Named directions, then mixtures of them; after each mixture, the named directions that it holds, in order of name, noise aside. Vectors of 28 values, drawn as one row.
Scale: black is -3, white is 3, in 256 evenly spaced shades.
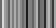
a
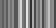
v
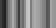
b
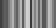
a, b, v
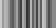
a, b, v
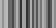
a, b, v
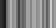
b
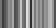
b, v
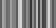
a, v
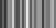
b, v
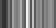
b, v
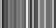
a, v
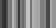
b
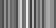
v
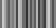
a, v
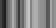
b
